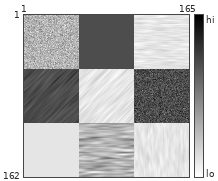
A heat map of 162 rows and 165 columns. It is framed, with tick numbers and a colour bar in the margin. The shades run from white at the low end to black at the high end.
The table splits into 3 rows of 3 panels. Panel 1,1: low, fine-grained. Panel 1,2: high, flat. Panel 1,3: very low, streaked across, faint in contrast. Panel 2,1: high, slanting up to the right, faint in contrast. Panel 2,2: very low, slanting up to the right, faint in contrast. Panel 2,3: high, fine-grained. Panel 3,1: very low, flat. Panel 3,2: low, streaked across. Panel 3,3: very low, streaked downward, faint in contrast.
